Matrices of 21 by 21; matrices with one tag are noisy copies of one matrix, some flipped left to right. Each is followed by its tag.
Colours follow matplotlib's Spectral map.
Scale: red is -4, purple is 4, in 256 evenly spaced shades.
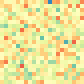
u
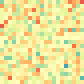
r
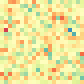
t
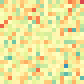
r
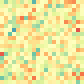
t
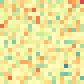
r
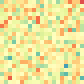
r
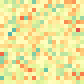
t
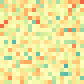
r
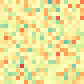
u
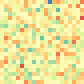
u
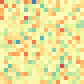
u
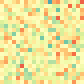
u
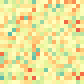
t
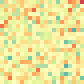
r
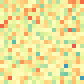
r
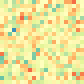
t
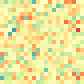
t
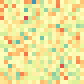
u
